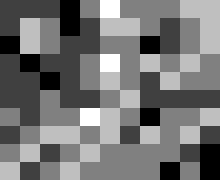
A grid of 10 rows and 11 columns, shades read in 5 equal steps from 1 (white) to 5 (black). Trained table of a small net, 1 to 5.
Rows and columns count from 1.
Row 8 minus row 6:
0 -1 -1 -2 -1 -1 2 -2 -1 -2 0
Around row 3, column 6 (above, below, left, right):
2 1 4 3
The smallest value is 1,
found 3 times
